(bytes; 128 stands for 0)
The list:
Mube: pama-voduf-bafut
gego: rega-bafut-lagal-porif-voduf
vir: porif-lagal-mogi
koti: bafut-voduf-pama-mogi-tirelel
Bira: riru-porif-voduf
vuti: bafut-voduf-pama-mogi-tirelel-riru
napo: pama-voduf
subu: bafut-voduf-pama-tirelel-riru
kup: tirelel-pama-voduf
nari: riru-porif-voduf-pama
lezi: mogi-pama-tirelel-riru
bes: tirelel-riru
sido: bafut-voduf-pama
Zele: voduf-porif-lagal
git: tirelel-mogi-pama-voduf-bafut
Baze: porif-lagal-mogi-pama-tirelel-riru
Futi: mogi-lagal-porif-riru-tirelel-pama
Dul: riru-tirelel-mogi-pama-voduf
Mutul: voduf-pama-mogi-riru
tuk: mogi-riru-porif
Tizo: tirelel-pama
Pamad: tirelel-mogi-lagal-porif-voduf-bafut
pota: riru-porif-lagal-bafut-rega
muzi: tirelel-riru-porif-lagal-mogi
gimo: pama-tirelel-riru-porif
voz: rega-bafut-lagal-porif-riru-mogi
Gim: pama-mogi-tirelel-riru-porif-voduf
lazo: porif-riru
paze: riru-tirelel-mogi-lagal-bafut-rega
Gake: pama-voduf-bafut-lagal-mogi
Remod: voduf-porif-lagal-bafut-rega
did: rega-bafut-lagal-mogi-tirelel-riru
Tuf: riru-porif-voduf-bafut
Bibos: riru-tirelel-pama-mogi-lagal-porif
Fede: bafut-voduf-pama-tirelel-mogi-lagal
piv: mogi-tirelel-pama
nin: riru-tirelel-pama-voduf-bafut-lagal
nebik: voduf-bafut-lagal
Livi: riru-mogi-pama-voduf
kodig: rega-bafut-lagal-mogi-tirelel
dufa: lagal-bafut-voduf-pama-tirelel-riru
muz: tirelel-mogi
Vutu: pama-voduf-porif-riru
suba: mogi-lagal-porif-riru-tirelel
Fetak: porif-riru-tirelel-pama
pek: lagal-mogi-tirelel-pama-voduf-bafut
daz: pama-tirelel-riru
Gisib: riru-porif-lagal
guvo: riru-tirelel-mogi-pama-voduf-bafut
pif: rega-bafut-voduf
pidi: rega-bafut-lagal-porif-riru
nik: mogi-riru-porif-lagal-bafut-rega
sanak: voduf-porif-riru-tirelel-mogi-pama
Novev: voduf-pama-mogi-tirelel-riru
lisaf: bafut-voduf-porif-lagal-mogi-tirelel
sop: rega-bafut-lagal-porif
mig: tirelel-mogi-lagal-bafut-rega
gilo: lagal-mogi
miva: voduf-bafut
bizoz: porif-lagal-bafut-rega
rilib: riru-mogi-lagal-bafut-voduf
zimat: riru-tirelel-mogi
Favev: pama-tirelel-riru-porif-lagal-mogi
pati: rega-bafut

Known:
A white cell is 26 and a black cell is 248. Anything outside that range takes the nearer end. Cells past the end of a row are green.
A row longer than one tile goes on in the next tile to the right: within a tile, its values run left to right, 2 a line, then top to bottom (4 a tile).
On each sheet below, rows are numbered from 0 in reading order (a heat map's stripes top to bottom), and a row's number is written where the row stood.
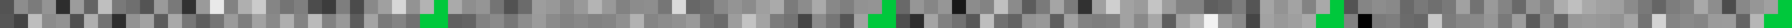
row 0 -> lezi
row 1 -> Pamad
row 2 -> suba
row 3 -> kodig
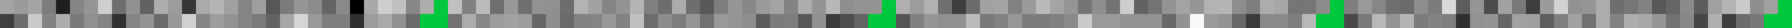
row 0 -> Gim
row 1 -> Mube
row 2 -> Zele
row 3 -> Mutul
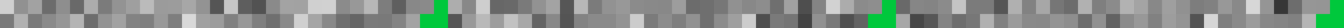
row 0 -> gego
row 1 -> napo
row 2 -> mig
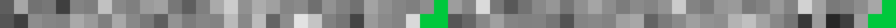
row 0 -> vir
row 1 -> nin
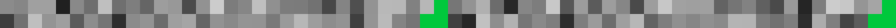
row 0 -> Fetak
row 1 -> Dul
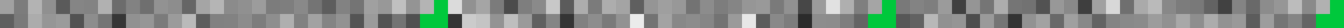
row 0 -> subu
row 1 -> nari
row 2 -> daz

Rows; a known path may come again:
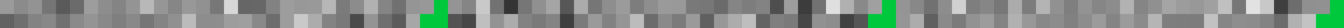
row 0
Pamad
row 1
kup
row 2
nik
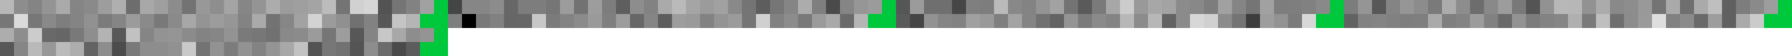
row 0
pidi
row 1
kodig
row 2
vir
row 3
voz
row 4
napo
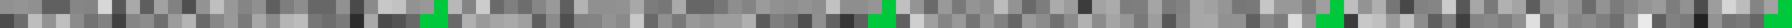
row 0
Livi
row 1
sido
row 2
lazo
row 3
nari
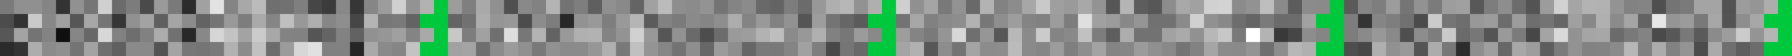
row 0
Novev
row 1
subu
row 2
gego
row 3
did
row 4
Favev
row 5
pif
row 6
bizoz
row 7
vuti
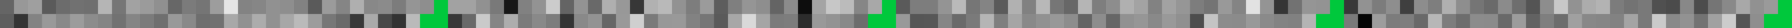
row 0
Gake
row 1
Gim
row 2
mig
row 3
muz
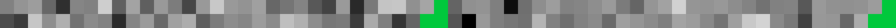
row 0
Dul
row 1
lisaf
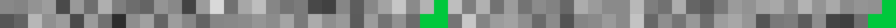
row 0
daz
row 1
Mube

